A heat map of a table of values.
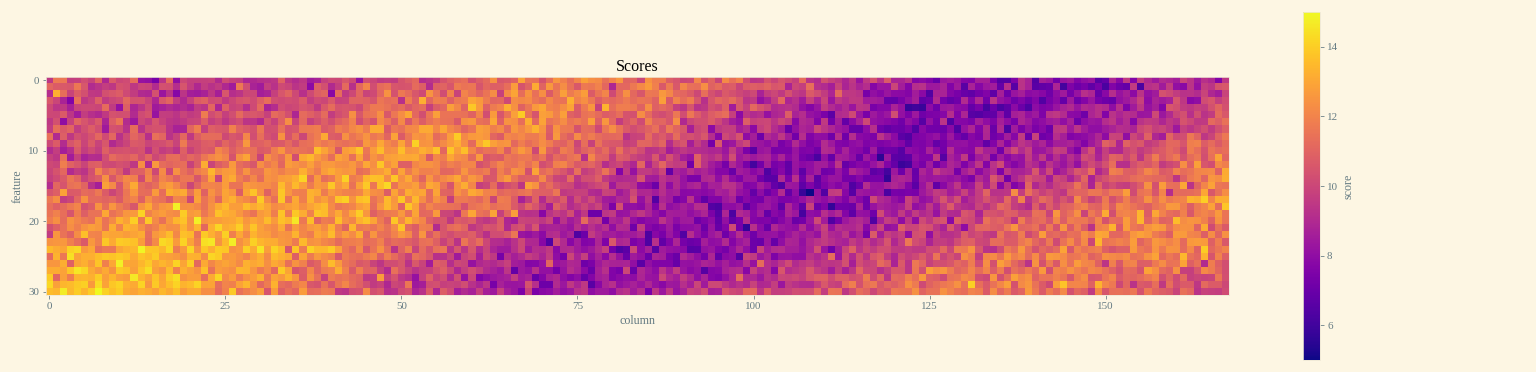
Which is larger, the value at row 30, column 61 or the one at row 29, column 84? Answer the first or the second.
the first
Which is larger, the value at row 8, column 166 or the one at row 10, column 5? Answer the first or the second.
the first
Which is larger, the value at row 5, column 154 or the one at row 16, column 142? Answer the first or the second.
the second
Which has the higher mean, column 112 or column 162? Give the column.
162
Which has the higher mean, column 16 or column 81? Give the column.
16
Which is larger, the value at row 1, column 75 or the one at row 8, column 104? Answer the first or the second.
the first
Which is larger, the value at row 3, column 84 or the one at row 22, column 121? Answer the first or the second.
the first
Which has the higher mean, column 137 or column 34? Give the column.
34
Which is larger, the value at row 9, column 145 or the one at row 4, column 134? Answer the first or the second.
the first
